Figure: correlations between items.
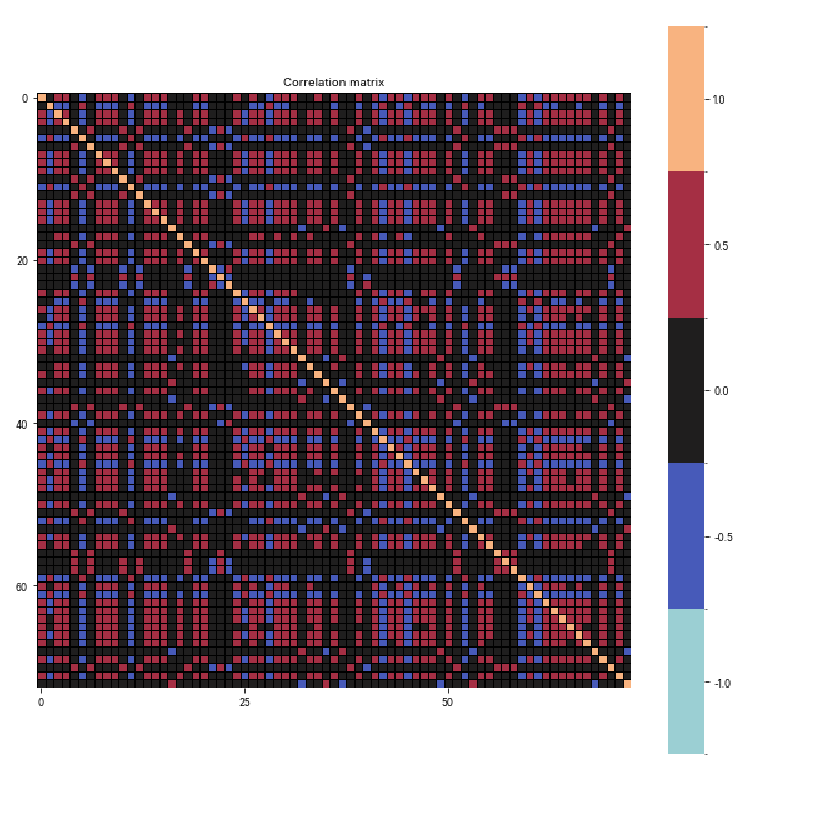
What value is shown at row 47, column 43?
0.5
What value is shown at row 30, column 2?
0.5
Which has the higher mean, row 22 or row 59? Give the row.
22
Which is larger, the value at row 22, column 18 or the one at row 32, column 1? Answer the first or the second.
the first
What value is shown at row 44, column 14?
0.5
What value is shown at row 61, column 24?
-0.5
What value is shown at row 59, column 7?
-0.5
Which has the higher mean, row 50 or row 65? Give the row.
50
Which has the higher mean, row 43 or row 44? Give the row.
44
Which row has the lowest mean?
11
